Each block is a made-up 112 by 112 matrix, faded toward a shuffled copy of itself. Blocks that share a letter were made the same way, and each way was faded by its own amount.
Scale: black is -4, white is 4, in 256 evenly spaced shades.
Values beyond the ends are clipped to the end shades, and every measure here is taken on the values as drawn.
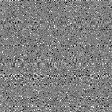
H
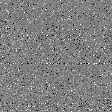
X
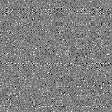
H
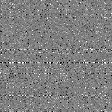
H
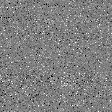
X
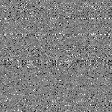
H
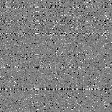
H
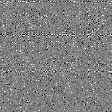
H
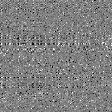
H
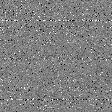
X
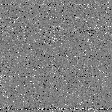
X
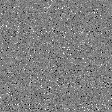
X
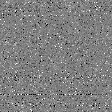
X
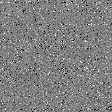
X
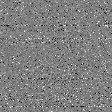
X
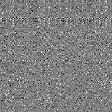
H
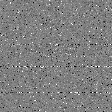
X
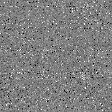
X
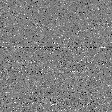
X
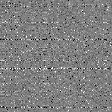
H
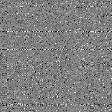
H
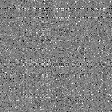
H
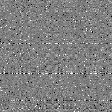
H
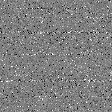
X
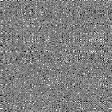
H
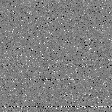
X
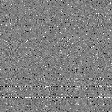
H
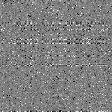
H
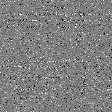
X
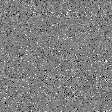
X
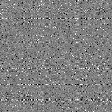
H
